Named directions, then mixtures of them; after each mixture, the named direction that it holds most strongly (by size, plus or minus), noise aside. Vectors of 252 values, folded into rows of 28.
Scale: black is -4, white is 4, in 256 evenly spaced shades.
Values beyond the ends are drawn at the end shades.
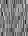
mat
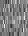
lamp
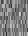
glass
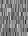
glass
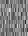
mat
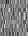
lamp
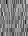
mat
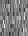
lamp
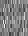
lamp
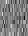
lamp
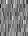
mat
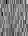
mat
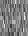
lamp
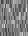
glass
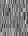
mat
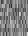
glass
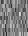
glass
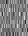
mat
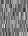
glass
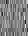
mat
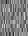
lamp
